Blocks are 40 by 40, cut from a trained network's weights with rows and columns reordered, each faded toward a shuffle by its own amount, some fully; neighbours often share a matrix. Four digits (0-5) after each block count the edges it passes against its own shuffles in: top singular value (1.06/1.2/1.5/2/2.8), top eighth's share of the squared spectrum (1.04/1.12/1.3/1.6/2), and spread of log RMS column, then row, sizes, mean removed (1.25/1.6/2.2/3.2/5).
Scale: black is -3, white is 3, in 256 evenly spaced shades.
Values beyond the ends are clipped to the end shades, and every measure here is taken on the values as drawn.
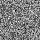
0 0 0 0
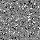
0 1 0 0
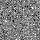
2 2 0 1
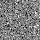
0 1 0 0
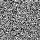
2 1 0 0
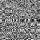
4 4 0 2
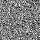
1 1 0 0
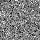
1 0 0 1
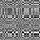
5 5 2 4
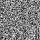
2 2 0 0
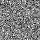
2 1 0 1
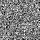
2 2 0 0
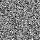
0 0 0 0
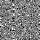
3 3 1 0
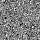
0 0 0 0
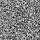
2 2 0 0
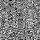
3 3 1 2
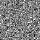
2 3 1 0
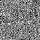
2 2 1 0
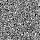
1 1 0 0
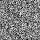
2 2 0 0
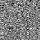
3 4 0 1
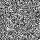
1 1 0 0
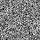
1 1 0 0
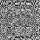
4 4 0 2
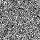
1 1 0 0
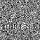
3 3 0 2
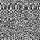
4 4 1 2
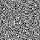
3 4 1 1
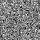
0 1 0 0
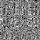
3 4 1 2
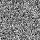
0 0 0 0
